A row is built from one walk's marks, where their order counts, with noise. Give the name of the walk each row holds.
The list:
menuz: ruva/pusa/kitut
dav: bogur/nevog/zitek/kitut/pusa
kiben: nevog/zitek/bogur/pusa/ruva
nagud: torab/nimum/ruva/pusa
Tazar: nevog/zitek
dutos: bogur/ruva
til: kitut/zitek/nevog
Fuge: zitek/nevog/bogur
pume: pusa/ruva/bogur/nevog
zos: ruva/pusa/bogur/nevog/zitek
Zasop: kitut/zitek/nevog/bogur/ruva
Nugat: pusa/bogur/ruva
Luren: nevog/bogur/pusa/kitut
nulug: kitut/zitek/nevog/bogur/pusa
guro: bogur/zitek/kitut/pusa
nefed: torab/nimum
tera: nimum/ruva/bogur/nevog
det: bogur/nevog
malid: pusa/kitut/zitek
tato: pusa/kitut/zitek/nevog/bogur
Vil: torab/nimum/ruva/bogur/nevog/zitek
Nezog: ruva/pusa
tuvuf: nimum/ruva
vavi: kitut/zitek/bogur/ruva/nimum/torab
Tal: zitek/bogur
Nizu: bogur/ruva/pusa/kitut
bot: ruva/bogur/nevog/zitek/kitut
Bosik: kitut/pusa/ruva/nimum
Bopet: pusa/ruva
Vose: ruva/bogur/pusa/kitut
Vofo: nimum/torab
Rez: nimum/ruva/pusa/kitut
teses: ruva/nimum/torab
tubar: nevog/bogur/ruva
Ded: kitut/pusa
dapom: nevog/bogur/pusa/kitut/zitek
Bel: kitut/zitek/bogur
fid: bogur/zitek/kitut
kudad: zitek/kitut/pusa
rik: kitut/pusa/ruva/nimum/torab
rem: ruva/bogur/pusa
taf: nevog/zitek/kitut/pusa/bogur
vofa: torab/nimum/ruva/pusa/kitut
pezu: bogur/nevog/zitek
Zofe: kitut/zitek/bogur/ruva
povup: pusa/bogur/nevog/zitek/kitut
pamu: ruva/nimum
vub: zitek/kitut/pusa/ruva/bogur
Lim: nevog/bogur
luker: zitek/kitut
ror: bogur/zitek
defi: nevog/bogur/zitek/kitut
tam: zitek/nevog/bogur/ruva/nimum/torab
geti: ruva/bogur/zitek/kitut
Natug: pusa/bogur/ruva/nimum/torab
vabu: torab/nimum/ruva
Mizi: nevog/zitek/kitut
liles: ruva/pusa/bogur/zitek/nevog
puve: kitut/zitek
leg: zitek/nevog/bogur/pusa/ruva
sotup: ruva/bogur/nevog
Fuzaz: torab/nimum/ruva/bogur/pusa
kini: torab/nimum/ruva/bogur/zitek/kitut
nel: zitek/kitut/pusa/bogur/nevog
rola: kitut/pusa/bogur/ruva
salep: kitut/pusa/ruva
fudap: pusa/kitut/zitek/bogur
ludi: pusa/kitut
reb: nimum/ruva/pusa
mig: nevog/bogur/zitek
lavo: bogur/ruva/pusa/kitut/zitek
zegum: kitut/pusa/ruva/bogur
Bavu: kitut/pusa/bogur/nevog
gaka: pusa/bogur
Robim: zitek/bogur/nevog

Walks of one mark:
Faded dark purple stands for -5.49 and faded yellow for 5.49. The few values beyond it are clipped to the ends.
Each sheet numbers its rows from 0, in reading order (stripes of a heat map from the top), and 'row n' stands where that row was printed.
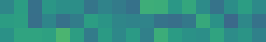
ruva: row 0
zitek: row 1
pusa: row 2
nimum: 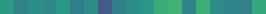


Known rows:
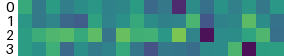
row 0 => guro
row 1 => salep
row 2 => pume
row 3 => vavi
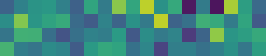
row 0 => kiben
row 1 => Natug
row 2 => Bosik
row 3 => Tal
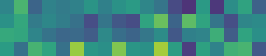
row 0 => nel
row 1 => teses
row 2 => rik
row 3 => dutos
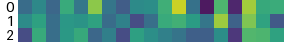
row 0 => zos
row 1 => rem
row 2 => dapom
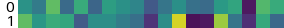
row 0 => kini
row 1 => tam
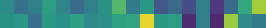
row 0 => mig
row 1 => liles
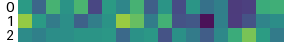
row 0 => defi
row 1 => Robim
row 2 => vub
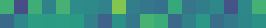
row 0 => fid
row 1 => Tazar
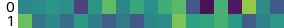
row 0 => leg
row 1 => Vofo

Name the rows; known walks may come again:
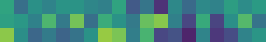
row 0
guro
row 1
sotup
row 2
Robim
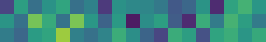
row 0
dapom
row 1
dav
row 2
fudap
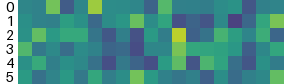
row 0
til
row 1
mig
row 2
Natug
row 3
Vofo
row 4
teses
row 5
ror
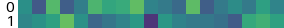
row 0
Zofe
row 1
Lim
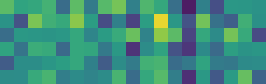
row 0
det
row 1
bot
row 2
Nugat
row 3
Fuge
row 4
Tazar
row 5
tubar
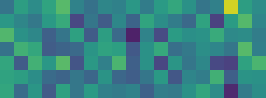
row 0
gaka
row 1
Luren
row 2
Ded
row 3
vabu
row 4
defi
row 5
rik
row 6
luker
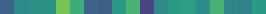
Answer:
malid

